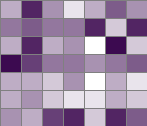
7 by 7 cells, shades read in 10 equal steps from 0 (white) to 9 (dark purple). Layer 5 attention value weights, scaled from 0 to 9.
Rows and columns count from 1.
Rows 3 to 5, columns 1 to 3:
3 8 3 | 9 7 5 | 3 3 2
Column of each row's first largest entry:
2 5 6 1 4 2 4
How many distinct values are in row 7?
6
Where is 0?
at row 3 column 5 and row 5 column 5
